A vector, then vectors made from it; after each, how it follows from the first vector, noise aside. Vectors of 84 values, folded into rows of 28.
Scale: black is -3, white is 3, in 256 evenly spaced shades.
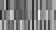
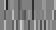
partly zeroed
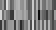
negated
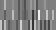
partly zeroed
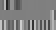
partly zeroed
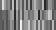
wrapped around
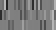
partly zeroed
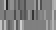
partly zeroed
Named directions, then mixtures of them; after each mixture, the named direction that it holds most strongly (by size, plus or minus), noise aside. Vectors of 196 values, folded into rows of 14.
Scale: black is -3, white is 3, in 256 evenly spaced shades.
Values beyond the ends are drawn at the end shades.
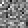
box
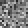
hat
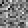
box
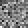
hat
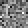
hat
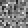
hat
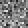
hat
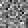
box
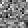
box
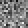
hat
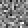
box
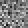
hat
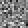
box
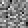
box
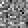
box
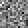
box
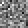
box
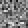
box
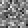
box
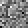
hat
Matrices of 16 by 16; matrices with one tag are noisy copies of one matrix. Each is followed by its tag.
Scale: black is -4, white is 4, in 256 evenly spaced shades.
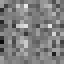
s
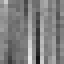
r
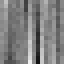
r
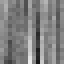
r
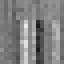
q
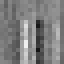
q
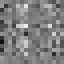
s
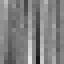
r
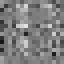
s
